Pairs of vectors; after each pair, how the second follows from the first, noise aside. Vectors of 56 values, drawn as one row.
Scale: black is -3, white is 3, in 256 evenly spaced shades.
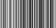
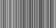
shrunk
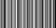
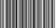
negated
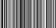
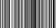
reversed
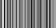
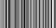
reversed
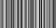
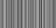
shrunk
